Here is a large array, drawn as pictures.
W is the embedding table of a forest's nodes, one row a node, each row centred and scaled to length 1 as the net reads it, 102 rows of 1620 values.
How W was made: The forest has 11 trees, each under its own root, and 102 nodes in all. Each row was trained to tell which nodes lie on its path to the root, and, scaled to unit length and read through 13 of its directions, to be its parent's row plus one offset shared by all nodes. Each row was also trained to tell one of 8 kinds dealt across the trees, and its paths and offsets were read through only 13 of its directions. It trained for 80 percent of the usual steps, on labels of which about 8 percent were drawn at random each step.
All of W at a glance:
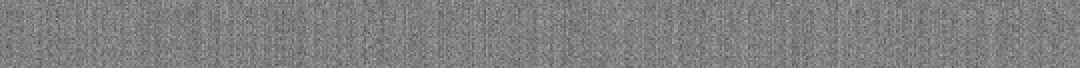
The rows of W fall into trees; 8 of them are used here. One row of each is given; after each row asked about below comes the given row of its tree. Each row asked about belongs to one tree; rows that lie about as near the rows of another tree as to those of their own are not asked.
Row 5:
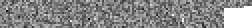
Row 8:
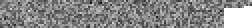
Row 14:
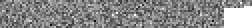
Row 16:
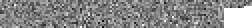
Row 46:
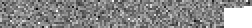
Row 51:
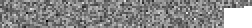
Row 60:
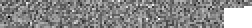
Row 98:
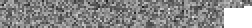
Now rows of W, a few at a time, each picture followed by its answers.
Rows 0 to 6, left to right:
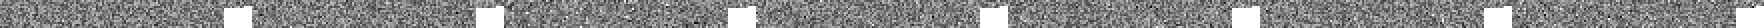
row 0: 5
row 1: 5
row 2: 8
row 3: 8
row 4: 60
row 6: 5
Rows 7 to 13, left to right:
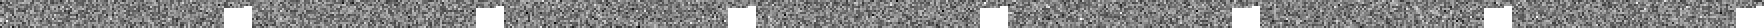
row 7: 8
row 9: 14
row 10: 16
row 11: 46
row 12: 51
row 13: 51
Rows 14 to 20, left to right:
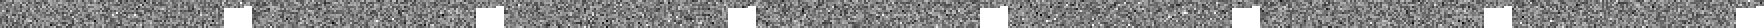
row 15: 60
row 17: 60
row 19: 60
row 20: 16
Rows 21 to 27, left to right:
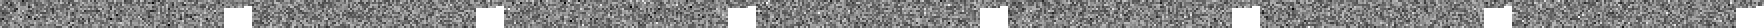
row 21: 60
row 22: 46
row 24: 51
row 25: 60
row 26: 51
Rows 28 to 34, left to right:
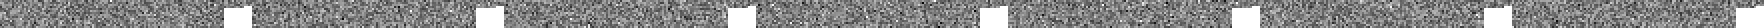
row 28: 46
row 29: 60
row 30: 16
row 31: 16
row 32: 16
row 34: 5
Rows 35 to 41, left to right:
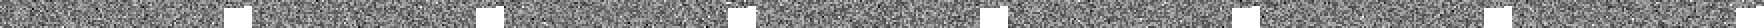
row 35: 51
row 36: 5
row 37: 46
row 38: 8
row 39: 46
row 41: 98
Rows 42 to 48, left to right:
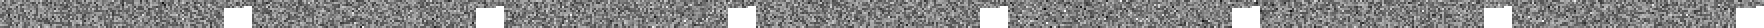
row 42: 5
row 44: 46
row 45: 46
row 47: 60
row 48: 60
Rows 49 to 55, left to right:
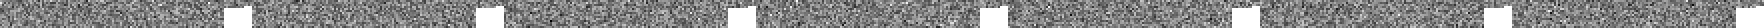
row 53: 51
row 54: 60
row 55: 46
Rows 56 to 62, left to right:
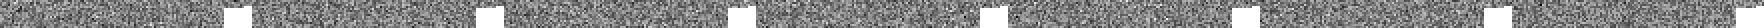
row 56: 8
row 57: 5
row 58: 14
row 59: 14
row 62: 14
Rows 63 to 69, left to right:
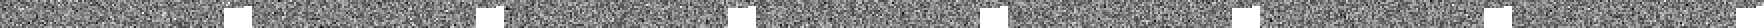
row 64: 14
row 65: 14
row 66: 16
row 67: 51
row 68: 8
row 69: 51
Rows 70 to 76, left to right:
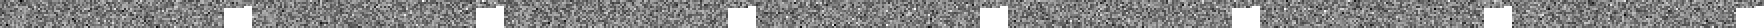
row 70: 16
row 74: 5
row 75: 5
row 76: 46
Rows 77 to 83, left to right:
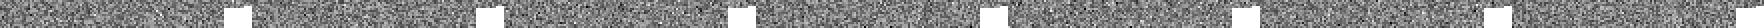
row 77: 14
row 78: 16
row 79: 5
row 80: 60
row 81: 5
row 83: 51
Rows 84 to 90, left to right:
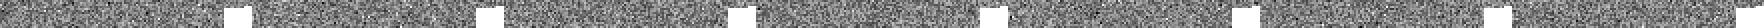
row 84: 60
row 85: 46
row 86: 8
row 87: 14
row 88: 46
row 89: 14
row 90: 46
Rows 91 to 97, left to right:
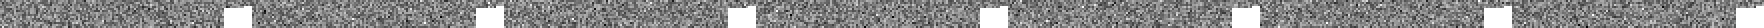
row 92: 51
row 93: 5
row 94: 60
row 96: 46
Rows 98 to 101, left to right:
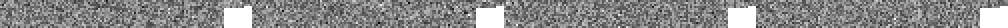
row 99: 16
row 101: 16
